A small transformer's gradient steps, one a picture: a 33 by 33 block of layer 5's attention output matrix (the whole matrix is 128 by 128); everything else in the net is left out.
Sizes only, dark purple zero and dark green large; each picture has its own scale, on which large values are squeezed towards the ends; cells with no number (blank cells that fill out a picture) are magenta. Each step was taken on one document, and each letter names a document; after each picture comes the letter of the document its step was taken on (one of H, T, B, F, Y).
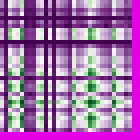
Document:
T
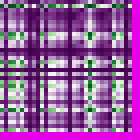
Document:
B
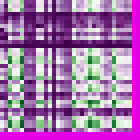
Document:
T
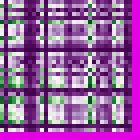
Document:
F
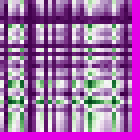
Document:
T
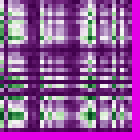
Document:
F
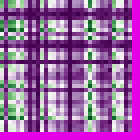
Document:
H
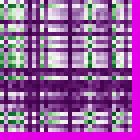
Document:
H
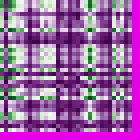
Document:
H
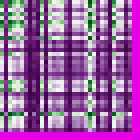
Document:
F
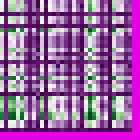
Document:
H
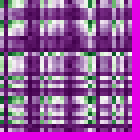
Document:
F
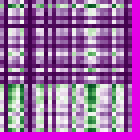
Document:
B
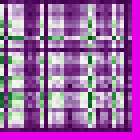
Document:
F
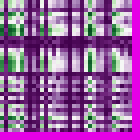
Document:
H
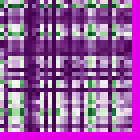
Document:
B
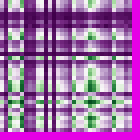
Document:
T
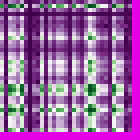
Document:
B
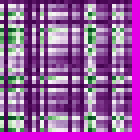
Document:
H
